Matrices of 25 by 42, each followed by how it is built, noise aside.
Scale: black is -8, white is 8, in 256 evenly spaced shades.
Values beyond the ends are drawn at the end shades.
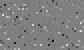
sparse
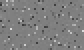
sparse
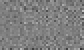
low rank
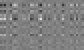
low rank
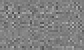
low rank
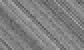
Toeplitz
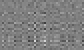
low rank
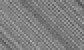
Toeplitz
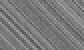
Toeplitz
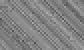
Toeplitz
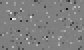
sparse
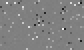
sparse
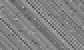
Toeplitz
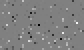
sparse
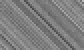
Toeplitz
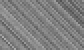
Toeplitz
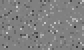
sparse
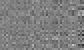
low rank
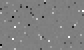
sparse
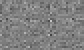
low rank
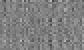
low rank
